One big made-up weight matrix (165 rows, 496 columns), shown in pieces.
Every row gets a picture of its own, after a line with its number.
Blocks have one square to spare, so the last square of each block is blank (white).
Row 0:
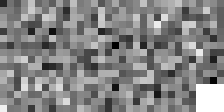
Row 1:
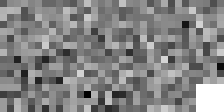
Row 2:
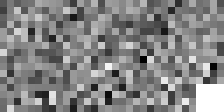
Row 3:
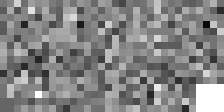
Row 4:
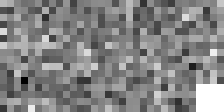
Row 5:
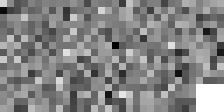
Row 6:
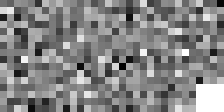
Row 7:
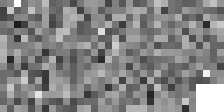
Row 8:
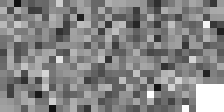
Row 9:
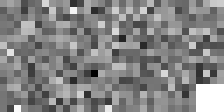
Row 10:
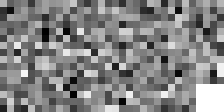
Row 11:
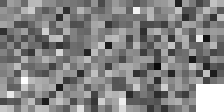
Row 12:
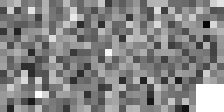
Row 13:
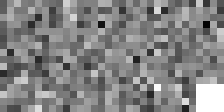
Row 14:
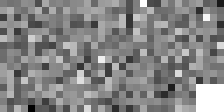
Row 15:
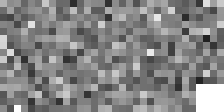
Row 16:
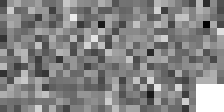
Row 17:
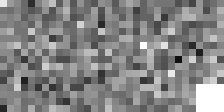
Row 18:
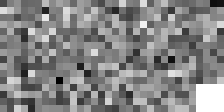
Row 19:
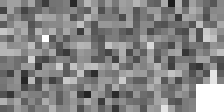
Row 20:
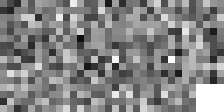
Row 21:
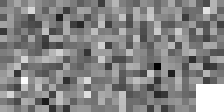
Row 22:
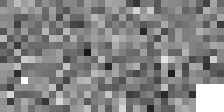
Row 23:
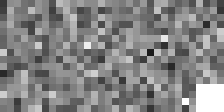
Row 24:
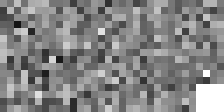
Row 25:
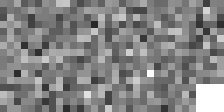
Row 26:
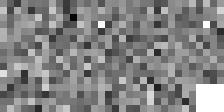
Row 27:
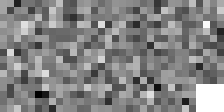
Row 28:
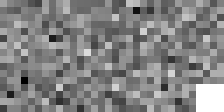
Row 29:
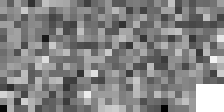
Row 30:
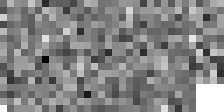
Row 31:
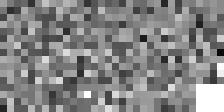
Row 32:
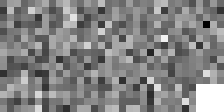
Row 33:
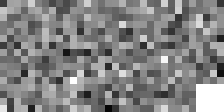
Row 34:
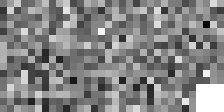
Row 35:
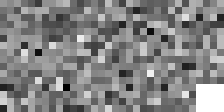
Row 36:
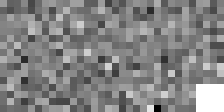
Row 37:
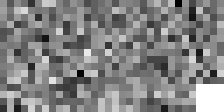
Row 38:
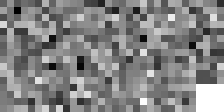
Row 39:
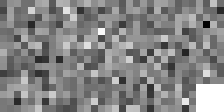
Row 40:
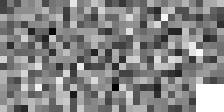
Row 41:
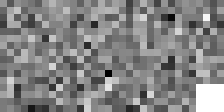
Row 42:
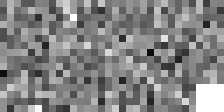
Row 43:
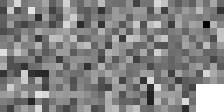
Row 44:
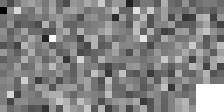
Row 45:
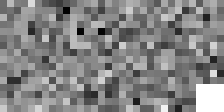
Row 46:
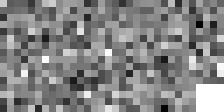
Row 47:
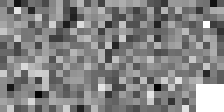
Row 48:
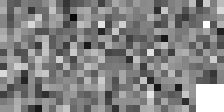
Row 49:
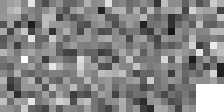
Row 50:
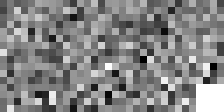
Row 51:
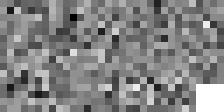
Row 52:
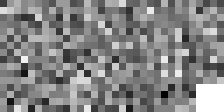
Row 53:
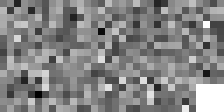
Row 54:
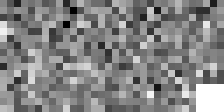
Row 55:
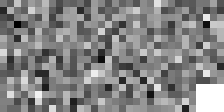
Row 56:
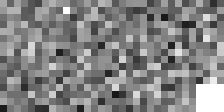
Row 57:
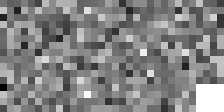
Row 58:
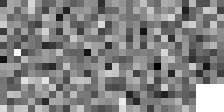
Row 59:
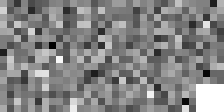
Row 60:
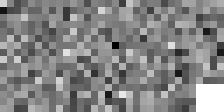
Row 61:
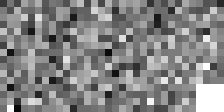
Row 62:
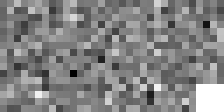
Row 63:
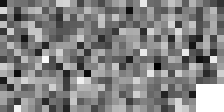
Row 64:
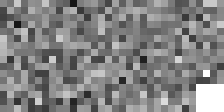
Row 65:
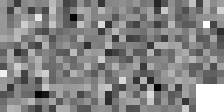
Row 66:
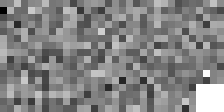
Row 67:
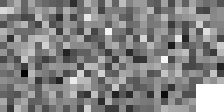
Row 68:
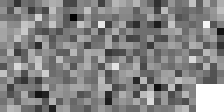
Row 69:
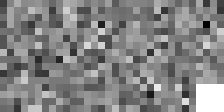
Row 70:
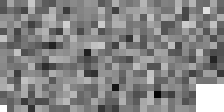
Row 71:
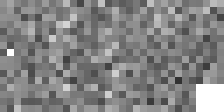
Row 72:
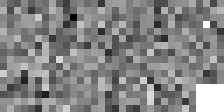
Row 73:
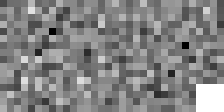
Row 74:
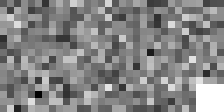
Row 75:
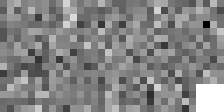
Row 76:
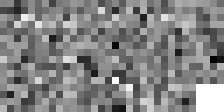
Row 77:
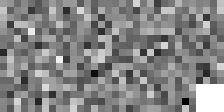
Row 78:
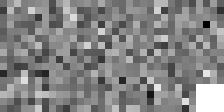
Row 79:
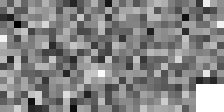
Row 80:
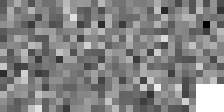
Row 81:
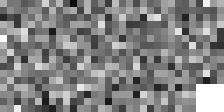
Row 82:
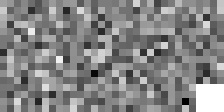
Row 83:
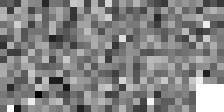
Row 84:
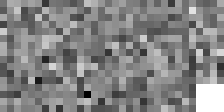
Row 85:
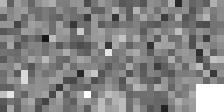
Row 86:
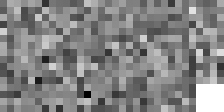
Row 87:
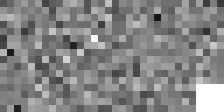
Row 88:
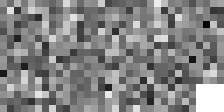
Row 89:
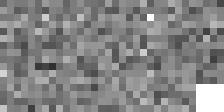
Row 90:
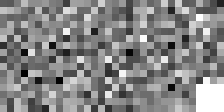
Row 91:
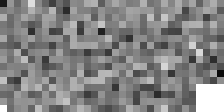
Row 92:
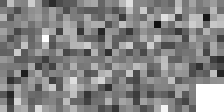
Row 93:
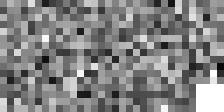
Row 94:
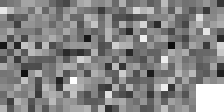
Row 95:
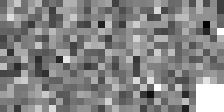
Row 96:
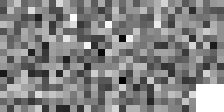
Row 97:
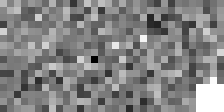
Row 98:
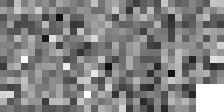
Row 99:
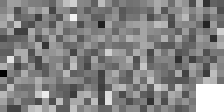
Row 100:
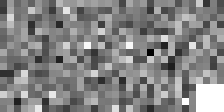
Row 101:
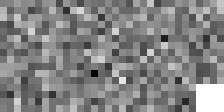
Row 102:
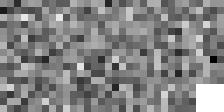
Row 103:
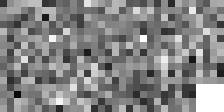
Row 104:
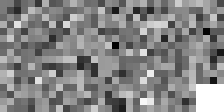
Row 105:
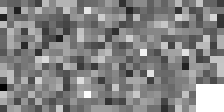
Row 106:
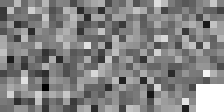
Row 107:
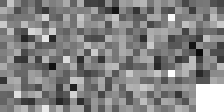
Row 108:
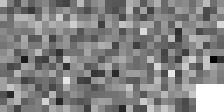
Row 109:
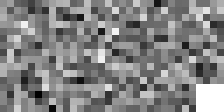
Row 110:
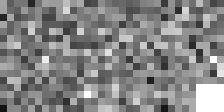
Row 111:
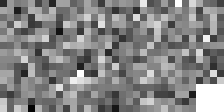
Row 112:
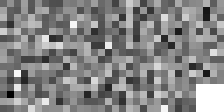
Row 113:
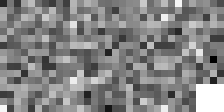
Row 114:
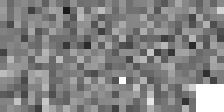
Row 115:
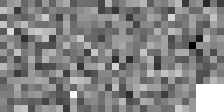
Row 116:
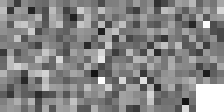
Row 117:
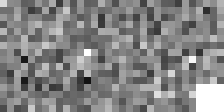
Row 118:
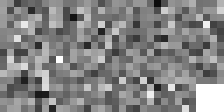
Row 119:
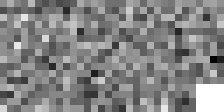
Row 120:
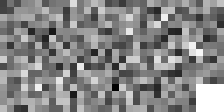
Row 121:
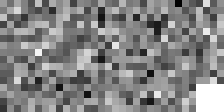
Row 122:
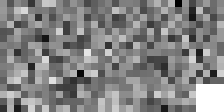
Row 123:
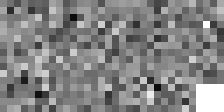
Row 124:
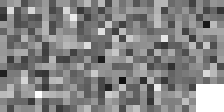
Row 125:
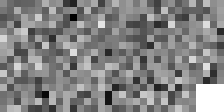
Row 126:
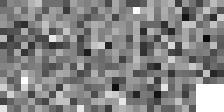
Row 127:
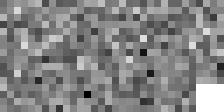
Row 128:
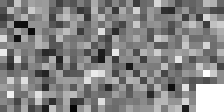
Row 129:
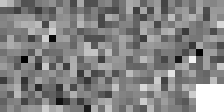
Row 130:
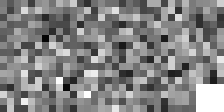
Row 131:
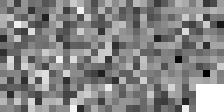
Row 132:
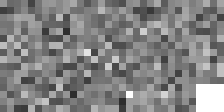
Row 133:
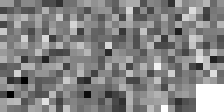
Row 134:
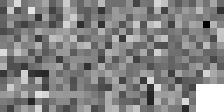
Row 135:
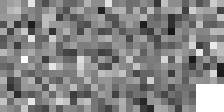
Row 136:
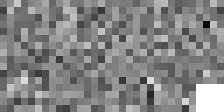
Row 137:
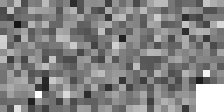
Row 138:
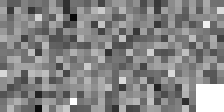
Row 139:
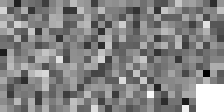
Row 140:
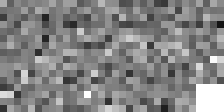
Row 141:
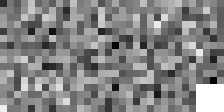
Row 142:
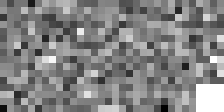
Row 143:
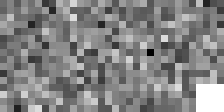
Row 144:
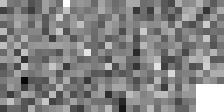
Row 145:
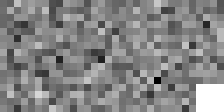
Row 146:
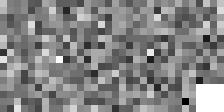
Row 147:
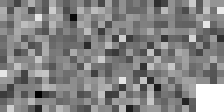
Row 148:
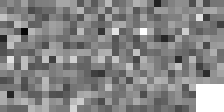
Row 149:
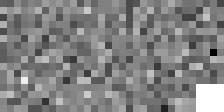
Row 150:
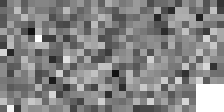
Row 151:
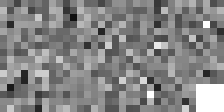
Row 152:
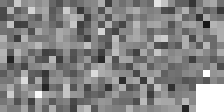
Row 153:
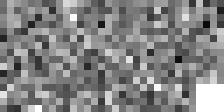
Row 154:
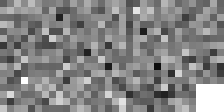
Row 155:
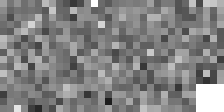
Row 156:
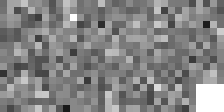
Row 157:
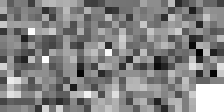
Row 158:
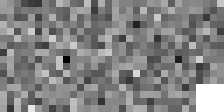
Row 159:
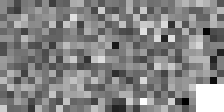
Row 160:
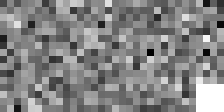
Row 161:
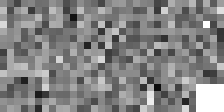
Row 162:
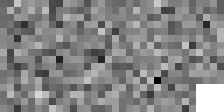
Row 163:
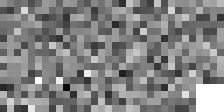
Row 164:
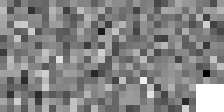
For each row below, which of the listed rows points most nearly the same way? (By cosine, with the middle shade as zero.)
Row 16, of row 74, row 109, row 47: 74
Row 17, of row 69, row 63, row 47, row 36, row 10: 36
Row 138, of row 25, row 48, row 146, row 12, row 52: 48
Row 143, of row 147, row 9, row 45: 45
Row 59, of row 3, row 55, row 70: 70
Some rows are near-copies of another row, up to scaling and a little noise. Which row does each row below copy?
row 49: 135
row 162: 145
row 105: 57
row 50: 2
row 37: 122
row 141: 0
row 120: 40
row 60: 5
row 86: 84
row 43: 134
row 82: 77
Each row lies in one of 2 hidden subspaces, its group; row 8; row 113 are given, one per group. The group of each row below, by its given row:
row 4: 113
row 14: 113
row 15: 8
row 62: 8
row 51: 8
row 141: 113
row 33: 113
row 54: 8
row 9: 8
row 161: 8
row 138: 8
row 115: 113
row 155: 8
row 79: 8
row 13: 8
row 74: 8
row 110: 113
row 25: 113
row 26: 8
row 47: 8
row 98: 113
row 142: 113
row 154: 113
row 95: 8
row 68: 8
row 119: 113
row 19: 113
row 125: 8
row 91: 113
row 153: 8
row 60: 113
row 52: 113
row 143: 8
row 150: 8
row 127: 113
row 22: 113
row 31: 113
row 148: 8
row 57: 113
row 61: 8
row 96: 8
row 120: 113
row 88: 8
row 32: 8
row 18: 113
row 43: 8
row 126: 113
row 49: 113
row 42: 8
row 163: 113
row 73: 113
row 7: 8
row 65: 8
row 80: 8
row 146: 8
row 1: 113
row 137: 8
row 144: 113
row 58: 113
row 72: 8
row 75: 8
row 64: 8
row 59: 8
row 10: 113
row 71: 8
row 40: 113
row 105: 113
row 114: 8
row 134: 8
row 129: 113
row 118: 8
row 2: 8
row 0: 113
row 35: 113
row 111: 113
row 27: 8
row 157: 113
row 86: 113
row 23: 8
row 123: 8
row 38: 113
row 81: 8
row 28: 113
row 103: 113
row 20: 113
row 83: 8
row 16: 8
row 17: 113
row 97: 113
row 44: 113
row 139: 8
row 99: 8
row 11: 113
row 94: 113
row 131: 8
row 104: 113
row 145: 8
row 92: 113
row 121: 113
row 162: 8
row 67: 113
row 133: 113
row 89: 113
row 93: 113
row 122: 113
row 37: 113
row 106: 8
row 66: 8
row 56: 113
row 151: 8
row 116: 8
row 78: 8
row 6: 113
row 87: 8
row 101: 8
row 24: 8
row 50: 8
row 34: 8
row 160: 8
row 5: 113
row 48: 8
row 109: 8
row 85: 113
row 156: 8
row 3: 8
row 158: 8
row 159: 113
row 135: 113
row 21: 113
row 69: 8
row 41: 113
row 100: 8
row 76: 113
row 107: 113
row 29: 113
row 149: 113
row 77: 8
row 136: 8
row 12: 8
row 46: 113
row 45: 113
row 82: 8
